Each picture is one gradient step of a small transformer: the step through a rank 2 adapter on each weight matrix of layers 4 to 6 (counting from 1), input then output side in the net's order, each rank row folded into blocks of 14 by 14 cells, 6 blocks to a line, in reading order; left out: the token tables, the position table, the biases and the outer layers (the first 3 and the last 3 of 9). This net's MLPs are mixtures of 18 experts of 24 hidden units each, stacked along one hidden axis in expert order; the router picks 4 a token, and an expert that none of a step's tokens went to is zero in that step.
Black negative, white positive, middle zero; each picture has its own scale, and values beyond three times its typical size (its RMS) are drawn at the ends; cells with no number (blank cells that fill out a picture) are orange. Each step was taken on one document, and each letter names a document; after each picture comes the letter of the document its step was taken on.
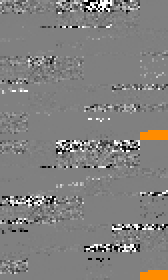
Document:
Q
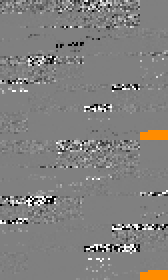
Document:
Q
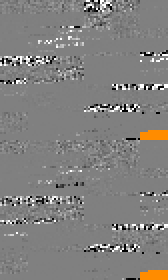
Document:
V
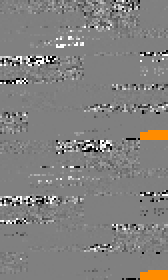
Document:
V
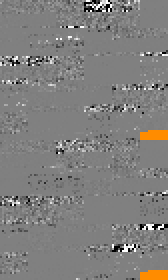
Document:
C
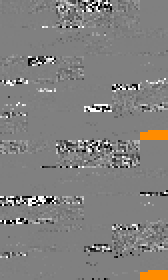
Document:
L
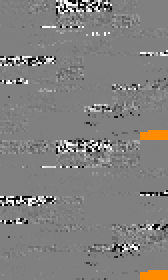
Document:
L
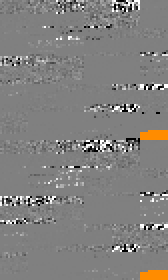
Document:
V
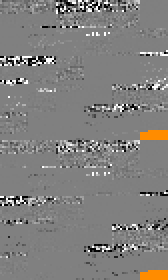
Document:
L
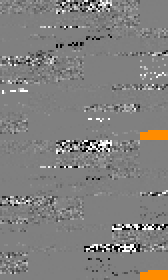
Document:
Q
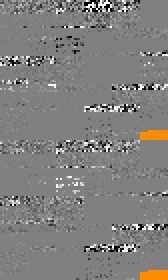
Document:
C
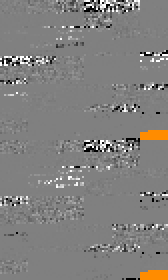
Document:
V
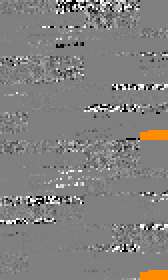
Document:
V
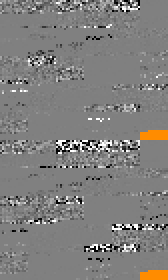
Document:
Q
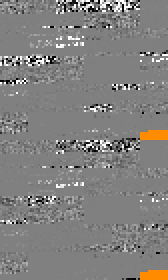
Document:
V
